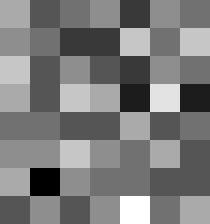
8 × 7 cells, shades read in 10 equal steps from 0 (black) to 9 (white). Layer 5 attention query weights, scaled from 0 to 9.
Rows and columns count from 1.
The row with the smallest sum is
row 7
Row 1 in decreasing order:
6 5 5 4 4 3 2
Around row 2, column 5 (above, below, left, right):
2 2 2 4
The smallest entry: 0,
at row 7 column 2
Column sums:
42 27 36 33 35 38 32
